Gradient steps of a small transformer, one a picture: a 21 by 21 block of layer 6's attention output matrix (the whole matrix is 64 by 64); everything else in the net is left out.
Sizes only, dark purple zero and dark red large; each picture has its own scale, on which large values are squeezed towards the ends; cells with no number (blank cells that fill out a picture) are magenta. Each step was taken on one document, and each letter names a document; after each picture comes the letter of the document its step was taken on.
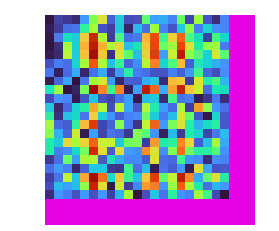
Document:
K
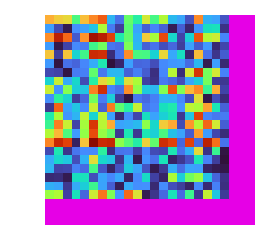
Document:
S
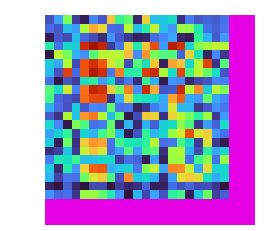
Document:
K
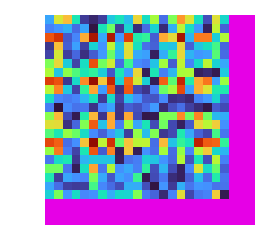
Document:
S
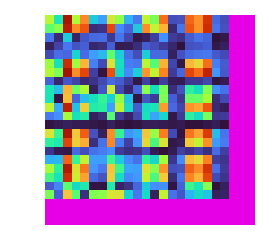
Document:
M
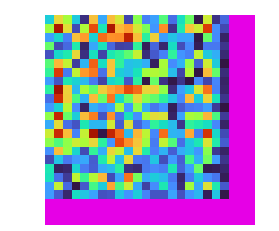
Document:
S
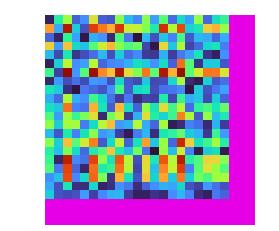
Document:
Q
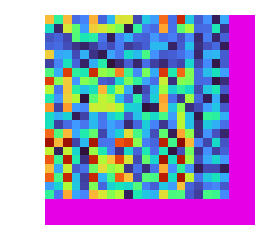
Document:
Q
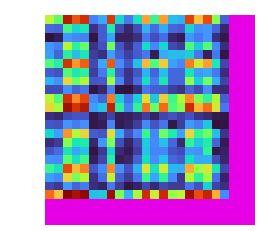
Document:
M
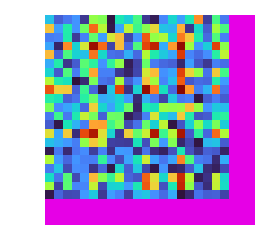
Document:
K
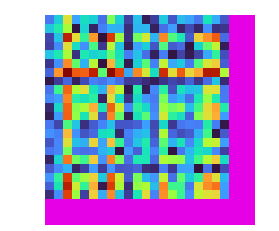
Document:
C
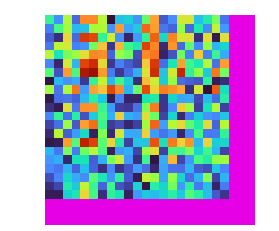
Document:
K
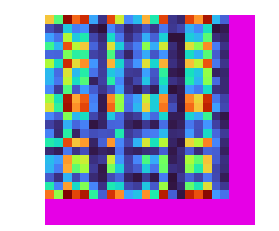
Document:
M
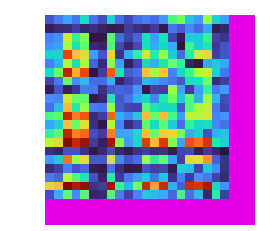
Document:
M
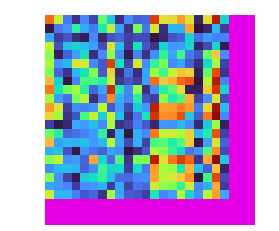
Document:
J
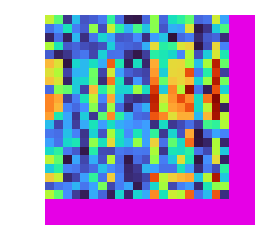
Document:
J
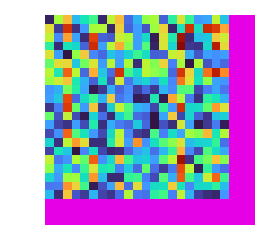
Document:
Q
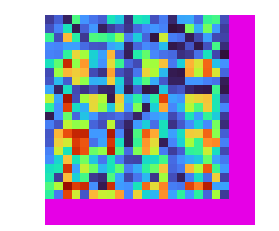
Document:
M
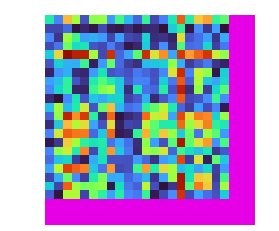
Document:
M
